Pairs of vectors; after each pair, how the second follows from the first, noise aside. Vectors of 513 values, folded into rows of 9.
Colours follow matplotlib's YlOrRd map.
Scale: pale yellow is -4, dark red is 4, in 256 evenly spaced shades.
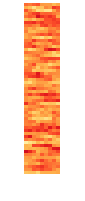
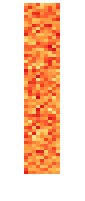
shuffled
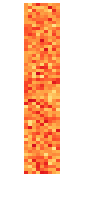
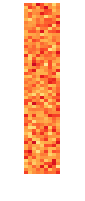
shuffled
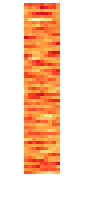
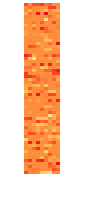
partly zeroed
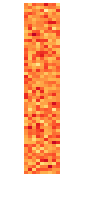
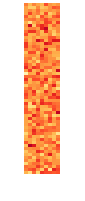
shuffled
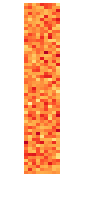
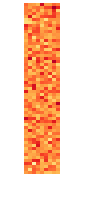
shuffled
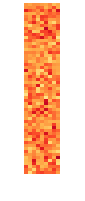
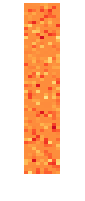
partly zeroed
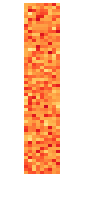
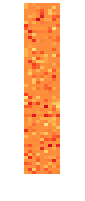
partly zeroed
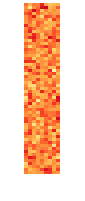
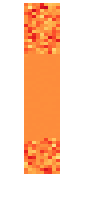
partly zeroed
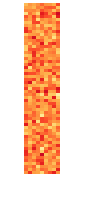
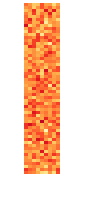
shuffled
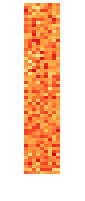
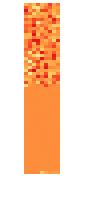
partly zeroed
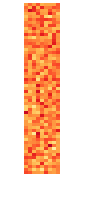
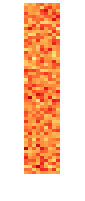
shuffled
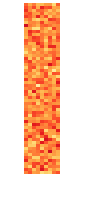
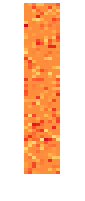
partly zeroed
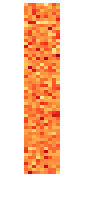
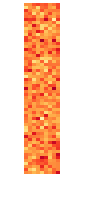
shuffled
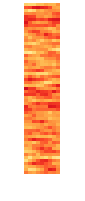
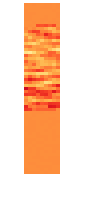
partly zeroed
